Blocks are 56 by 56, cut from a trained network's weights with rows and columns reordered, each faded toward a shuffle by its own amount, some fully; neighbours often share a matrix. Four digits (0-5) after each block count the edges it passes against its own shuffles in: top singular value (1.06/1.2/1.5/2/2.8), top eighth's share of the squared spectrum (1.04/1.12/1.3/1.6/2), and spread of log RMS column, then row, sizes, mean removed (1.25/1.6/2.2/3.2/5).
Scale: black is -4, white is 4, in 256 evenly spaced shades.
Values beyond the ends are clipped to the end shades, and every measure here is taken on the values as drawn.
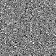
2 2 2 0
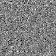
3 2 1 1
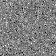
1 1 1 0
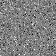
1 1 0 0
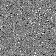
0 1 0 0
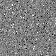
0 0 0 0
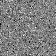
1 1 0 0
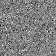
0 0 0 0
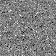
1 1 0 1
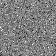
0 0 0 0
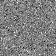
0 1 0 0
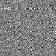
3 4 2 2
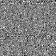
2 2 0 2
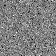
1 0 0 0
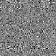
3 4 2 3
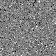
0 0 0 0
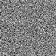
3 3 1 0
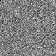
3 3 1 1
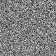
0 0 0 0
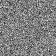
0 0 0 0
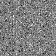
1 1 1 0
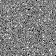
0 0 0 0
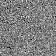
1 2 0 1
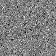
1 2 0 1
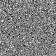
1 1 0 0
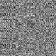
4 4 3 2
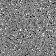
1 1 0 0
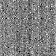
3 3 0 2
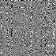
3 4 3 1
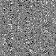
2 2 2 0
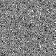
2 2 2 0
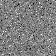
0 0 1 0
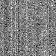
3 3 1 2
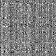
3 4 1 3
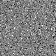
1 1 1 0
